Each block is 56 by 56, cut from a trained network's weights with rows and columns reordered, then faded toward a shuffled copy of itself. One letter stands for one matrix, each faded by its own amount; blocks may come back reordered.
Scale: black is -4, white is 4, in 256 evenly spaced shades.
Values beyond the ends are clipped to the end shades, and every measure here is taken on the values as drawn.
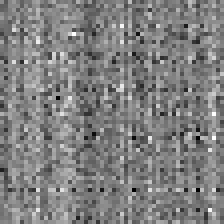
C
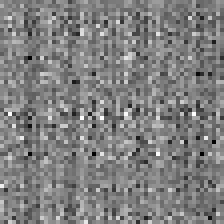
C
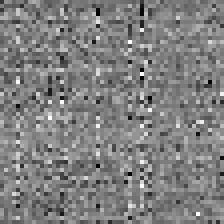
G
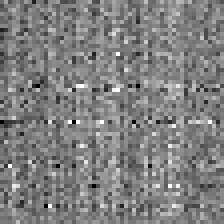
C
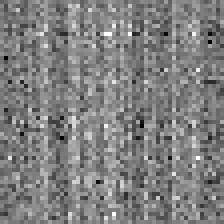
C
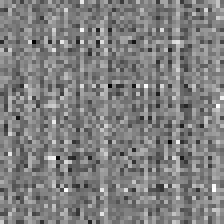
C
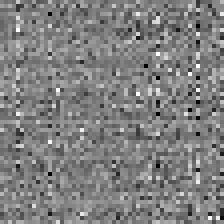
G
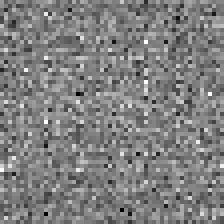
G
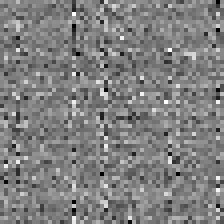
G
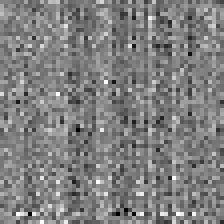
C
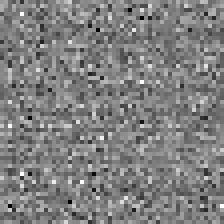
G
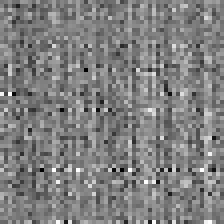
C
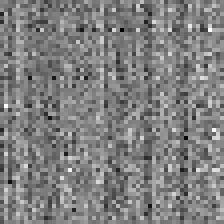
C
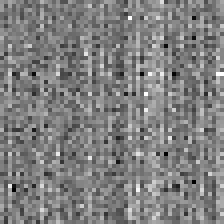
C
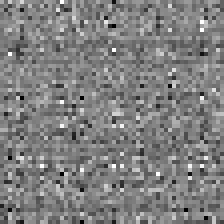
G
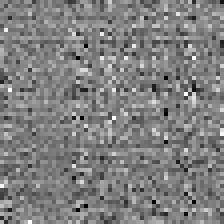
G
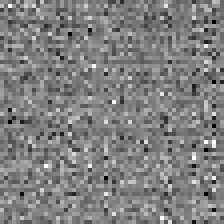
G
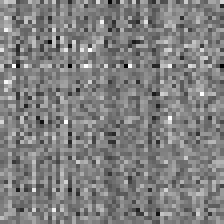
C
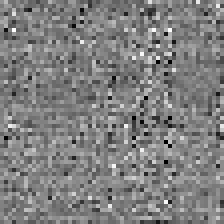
G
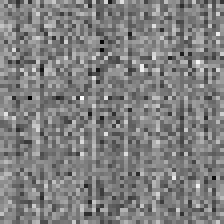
C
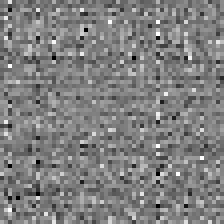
G
